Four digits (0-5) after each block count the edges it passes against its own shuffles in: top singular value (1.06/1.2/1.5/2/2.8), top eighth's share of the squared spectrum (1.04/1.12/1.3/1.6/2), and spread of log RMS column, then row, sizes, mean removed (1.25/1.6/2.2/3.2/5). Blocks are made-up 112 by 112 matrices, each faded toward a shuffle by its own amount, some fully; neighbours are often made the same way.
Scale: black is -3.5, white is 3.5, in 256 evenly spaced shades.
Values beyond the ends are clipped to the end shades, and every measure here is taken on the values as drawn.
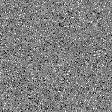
3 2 0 1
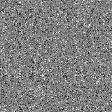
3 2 1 1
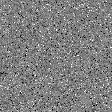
2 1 0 0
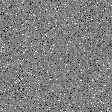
0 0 0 0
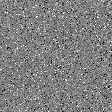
3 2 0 0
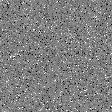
2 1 0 0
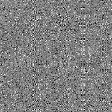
4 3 3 2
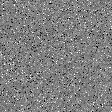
2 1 0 0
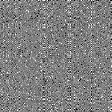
5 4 3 2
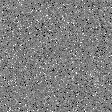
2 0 0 0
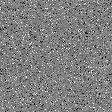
1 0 0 0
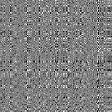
5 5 4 3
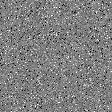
3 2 0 0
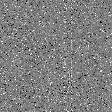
3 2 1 0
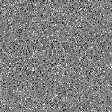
4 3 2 1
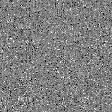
3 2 1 0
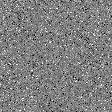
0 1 0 1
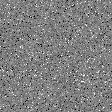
0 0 0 0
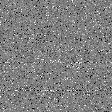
2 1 0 2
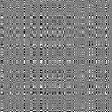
5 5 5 4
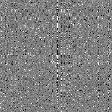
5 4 3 2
